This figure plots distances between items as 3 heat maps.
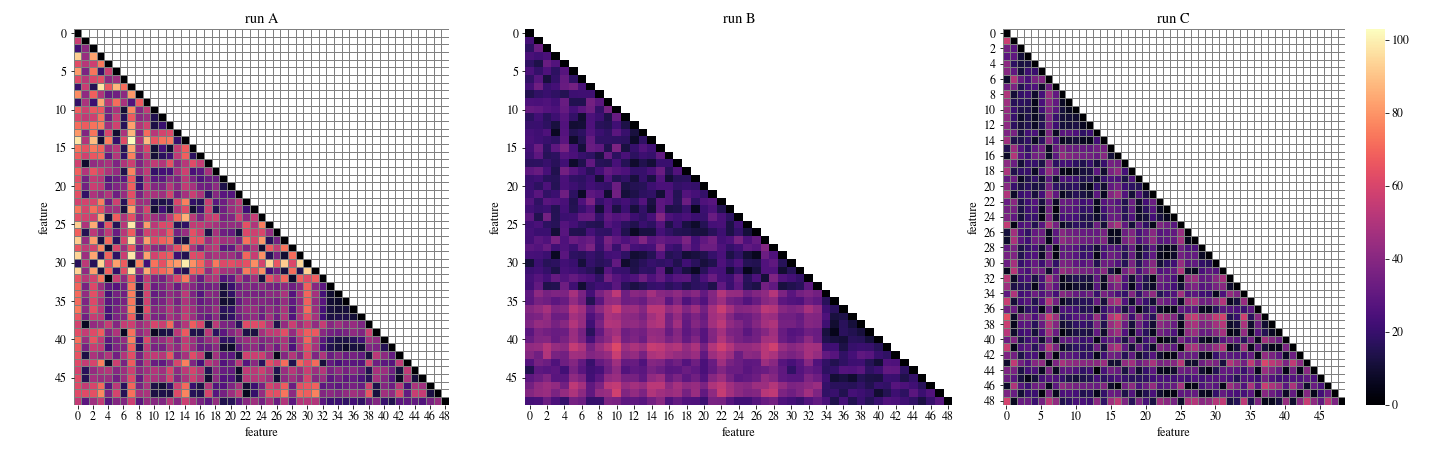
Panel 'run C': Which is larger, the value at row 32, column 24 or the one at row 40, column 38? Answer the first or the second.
the second
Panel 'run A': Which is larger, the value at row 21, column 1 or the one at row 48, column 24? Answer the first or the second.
the second
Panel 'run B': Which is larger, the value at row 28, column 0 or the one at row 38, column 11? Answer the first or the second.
the second
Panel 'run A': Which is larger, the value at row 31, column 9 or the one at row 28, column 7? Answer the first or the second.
the first
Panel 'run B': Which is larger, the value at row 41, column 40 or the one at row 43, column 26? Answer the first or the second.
the second
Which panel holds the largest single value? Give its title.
run A
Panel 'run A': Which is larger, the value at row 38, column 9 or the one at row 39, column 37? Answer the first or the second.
the first
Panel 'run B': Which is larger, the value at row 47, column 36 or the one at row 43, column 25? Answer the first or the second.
the second
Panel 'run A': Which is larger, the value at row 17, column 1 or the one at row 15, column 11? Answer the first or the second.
the second
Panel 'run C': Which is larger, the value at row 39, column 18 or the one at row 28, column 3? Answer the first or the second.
the second
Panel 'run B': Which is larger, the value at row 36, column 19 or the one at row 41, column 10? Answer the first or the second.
the second
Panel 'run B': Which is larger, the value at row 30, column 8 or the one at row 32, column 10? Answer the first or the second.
the second
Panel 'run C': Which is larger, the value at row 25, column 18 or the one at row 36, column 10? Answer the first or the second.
the second
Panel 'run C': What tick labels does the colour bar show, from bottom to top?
0, 20, 40, 60, 80, 100
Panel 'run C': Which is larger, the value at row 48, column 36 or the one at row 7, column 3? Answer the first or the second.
the first
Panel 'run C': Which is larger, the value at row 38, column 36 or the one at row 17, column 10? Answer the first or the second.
the first
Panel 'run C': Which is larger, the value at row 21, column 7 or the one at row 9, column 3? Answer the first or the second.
the first
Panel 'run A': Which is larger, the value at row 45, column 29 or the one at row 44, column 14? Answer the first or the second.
the second
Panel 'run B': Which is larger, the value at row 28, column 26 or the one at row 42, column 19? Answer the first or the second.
the second
